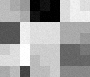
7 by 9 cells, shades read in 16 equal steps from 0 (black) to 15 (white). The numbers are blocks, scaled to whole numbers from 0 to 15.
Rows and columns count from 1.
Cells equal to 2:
0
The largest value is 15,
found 2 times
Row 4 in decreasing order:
14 13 13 13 10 10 9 5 5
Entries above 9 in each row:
5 6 7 6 6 6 5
